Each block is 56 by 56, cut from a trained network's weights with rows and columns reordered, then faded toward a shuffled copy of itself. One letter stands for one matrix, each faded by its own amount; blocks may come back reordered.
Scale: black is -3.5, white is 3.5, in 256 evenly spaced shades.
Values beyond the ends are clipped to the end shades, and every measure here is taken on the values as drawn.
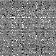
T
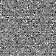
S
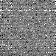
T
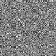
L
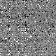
S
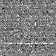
T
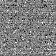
S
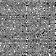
T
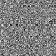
L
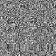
L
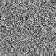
L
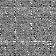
T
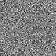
L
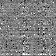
T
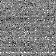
T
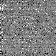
S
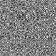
L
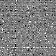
T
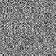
L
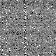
S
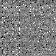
S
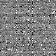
T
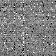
S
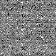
T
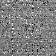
S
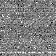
S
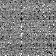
T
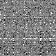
T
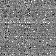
S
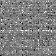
T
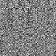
L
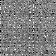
T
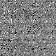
S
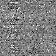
S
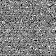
S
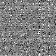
T
